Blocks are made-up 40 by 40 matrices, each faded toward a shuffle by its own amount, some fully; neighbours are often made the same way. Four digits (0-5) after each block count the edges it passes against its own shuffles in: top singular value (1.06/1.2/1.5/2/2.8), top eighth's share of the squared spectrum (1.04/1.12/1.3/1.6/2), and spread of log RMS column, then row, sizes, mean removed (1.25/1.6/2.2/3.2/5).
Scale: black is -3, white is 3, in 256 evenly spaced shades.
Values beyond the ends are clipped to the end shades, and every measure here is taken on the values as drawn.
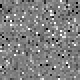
0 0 0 1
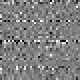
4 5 2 3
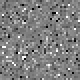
0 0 0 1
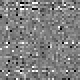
3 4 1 2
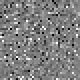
2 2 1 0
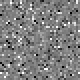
0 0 0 0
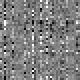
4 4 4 1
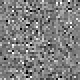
2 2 1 1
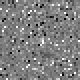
0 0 0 0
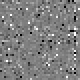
3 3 0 0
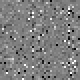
3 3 1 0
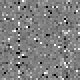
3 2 1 0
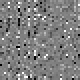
3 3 2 1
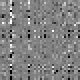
4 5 3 2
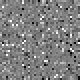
3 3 1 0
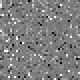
1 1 0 0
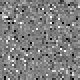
1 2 1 0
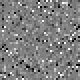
1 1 0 0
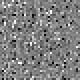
2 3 1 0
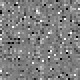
3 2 0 1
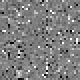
2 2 1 0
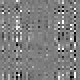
4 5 4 2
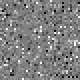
1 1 0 0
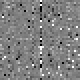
3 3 2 0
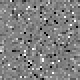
1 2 0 0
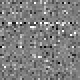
2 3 2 2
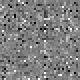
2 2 1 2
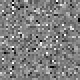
1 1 1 1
